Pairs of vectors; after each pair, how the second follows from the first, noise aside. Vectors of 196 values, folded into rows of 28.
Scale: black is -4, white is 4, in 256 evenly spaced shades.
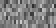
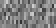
negated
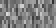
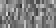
sign-scrambled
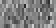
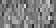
negated
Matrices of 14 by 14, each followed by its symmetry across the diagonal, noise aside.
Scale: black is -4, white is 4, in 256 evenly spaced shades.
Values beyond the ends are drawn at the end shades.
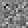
symmetric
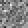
symmetric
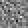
antisymmetric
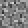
antisymmetric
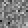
neither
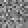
antisymmetric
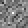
symmetric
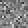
neither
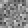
symmetric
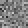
neither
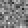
antisymmetric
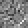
symmetric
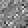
symmetric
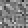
antisymmetric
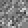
symmetric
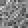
symmetric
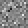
symmetric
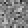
neither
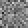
antisymmetric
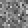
neither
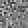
antisymmetric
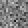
neither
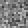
antisymmetric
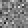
antisymmetric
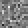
neither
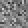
antisymmetric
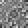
symmetric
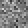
neither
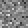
neither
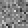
neither
